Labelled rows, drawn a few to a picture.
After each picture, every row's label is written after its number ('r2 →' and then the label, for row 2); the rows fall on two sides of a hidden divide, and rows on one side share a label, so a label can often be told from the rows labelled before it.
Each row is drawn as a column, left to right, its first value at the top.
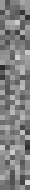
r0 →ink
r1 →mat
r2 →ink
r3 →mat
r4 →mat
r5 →mat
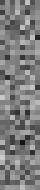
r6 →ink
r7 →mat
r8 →mat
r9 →mat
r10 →mat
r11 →mat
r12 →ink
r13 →mat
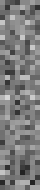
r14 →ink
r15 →ink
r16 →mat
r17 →mat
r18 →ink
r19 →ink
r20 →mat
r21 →mat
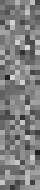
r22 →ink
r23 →mat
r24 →ink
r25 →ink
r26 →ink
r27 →mat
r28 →ink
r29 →mat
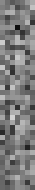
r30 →mat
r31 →mat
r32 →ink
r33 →mat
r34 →mat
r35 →mat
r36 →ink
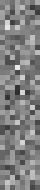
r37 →ink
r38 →ink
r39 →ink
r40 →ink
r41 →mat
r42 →mat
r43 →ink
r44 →ink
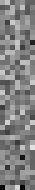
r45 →mat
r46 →ink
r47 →mat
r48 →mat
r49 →ink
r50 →mat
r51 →ink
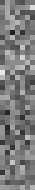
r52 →mat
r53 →mat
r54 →mat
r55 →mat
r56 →mat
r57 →mat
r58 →mat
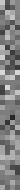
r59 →mat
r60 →ink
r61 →ink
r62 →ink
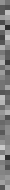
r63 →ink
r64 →ink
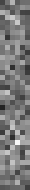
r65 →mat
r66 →mat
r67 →ink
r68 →ink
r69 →ink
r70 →ink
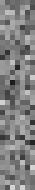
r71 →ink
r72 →ink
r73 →mat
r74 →ink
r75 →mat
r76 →mat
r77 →mat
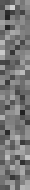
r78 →mat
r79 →ink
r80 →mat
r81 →ink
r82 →mat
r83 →mat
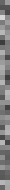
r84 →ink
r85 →mat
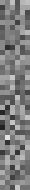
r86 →mat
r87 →mat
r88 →ink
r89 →mat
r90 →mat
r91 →ink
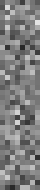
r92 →mat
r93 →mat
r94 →mat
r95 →ink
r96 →mat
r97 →mat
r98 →mat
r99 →mat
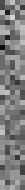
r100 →ink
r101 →mat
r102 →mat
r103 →mat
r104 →ink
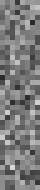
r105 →mat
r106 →ink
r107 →mat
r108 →mat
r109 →mat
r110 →mat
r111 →ink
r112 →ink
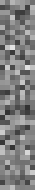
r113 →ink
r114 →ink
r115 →mat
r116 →mat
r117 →ink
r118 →mat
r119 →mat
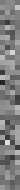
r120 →mat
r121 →ink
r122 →mat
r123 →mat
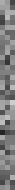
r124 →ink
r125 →mat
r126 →ink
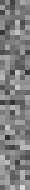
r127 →mat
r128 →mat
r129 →mat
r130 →ink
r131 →ink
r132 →ink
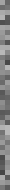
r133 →ink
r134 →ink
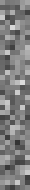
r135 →ink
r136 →ink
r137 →ink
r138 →mat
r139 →mat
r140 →mat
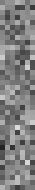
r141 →mat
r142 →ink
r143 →mat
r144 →ink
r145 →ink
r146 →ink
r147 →ink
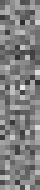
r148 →ink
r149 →mat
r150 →mat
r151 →mat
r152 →ink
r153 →mat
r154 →ink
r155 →mat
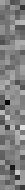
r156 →ink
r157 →mat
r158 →ink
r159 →mat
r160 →mat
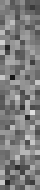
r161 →ink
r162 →ink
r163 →mat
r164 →ink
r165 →ink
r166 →mat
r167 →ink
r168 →ink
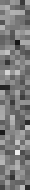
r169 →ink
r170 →mat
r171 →mat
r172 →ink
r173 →mat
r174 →ink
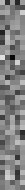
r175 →mat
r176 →mat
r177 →ink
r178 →ink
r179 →ink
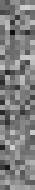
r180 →mat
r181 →ink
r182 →mat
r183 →mat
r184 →mat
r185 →mat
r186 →mat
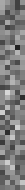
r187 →ink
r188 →mat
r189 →mat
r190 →ink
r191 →mat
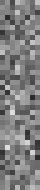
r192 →mat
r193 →ink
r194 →ink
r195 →mat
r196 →mat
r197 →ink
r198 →mat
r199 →mat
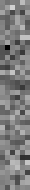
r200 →ink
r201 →ink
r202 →mat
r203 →mat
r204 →mat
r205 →ink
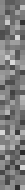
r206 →mat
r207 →mat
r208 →mat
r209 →ink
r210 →mat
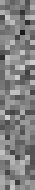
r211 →ink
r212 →mat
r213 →mat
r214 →mat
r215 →mat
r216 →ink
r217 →mat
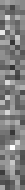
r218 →ink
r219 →ink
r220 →ink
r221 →ink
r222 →ink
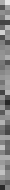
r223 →ink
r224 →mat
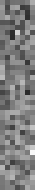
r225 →mat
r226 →ink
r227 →mat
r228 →ink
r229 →ink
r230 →ink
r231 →ink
